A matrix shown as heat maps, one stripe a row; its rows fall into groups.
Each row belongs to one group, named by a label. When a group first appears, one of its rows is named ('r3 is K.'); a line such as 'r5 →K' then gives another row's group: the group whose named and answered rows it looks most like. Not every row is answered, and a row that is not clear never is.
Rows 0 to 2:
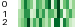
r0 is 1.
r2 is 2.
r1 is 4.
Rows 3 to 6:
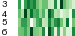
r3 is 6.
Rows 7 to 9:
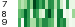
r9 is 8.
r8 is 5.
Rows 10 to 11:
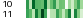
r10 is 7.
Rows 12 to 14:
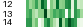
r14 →8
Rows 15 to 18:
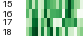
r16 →8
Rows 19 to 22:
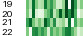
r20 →8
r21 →7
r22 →6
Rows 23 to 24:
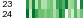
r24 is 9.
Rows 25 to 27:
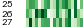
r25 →1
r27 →5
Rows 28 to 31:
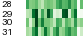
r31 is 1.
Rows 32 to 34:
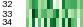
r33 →1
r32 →2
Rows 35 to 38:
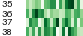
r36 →6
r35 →8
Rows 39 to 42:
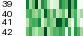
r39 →6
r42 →7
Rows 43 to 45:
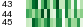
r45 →4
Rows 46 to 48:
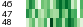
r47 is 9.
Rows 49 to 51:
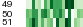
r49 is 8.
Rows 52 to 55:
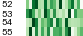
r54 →4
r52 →8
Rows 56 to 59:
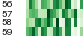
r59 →5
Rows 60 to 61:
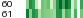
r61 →9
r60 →5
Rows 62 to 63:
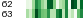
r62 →2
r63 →4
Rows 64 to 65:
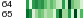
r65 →9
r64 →6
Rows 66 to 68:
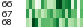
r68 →1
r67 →9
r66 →5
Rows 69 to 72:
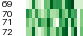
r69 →8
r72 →1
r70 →9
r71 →2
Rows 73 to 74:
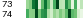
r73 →1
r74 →6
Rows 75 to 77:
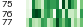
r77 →5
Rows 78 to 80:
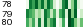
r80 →7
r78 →2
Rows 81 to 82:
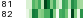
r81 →2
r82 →2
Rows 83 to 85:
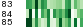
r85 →9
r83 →6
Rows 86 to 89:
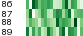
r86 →2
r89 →9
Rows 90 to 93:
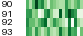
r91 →8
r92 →7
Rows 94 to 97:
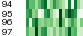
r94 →7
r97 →6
